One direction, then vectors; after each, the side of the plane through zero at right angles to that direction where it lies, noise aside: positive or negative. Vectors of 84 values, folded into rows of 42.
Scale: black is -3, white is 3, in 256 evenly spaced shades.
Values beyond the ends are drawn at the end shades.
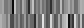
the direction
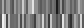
positive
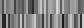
negative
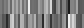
negative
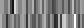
positive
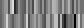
negative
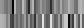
positive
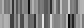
positive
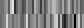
negative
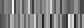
negative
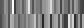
negative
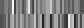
negative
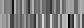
positive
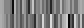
positive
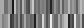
positive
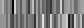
positive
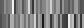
negative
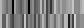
positive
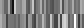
positive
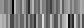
positive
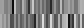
positive
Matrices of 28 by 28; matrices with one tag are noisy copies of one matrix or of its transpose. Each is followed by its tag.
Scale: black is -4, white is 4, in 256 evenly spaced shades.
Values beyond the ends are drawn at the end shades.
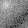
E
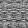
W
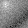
E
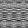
W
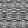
W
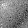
E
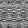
W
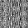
W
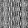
W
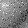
E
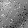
E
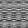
W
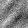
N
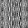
W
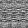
W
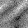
N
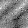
N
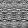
W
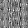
W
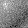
E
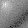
E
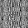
W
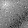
E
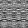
W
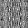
W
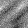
N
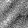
N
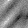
N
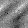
N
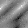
N
